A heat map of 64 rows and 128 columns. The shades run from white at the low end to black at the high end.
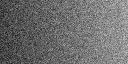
Slope: up to the left. Stripes: none. Odd rows or columns: none.
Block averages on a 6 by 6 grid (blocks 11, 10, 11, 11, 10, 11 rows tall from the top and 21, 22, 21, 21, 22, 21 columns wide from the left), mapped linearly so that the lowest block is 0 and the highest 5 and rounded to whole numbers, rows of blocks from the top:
5 4 3 2 1 0 | 5 4 3 2 1 0 | 5 4 3 2 1 0 | 5 4 3 2 1 0 | 5 4 3 2 1 0 | 5 4 3 2 1 0
